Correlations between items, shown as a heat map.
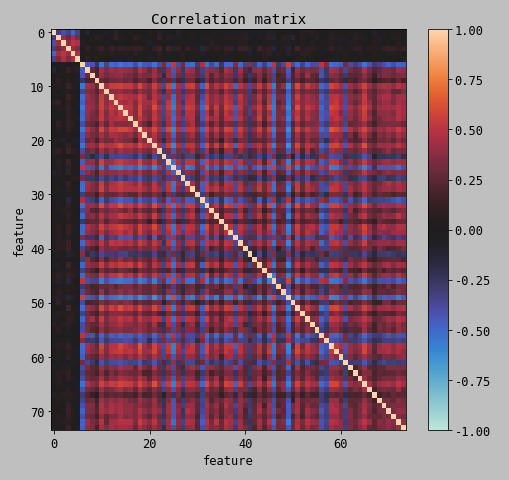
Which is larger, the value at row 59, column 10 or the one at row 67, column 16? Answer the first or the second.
the first
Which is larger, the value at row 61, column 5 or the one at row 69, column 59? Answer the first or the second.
the second
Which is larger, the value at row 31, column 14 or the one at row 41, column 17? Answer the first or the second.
the second
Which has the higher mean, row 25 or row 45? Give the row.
45
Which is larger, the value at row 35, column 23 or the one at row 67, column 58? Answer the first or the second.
the second
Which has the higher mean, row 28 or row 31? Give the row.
28
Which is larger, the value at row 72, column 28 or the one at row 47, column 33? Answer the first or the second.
the first
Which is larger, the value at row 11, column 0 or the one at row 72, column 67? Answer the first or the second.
the second
